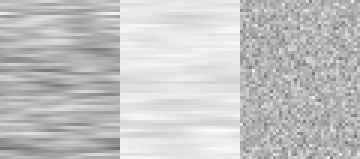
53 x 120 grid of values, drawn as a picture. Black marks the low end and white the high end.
It is made of 1 by 3 panels. Panel 1,1: high, streaked across. Panel 1,2: very high, streaked across, faint in contrast. Panel 1,3: high, fine-grained.
